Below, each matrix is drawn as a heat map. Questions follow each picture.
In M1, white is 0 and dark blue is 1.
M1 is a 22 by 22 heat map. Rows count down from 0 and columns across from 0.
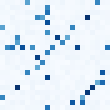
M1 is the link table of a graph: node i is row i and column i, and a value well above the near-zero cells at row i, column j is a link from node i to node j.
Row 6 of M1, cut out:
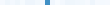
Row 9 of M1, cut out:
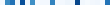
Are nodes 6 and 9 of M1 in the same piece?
yes
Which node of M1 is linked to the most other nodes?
node 9
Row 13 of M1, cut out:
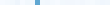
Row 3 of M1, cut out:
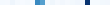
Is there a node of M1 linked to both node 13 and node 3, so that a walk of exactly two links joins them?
yes
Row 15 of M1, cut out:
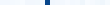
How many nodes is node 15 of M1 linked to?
1
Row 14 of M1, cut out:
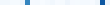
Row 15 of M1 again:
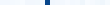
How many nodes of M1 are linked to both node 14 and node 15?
0
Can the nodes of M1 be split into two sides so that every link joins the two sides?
yes
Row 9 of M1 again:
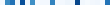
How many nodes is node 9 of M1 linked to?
7
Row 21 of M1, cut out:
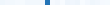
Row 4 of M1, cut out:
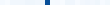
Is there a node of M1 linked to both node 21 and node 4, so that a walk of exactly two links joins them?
yes
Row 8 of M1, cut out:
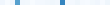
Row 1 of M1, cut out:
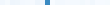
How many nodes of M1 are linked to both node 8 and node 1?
0
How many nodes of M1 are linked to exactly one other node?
11
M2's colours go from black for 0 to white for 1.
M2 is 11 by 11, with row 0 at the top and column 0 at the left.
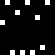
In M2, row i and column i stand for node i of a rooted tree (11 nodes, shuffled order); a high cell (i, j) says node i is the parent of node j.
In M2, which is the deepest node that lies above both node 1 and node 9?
0
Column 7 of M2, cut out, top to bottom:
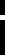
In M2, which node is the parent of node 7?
3
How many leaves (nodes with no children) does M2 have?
5
